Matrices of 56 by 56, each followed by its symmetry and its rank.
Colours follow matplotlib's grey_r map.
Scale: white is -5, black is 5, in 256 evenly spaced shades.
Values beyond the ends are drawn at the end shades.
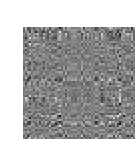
neither, rank five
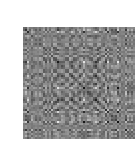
symmetric, rank three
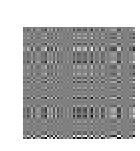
neither, rank one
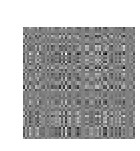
neither, rank two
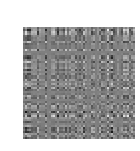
antisymmetric, rank two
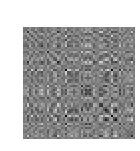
symmetric, rank three
